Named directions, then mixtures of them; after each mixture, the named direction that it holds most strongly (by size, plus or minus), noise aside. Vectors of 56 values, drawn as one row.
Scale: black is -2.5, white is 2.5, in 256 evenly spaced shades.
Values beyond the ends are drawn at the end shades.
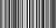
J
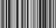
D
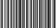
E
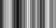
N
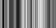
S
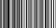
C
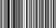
C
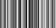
D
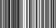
J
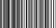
C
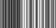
S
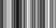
N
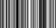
D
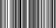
D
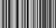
D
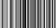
C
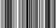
N
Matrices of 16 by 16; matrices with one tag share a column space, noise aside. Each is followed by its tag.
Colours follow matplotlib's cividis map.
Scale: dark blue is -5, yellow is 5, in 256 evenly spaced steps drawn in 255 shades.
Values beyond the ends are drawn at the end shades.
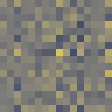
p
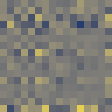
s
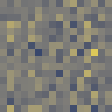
p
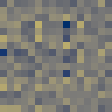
p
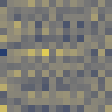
p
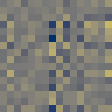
p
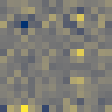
s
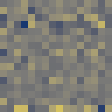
s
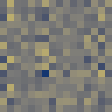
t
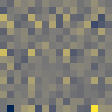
s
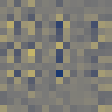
p
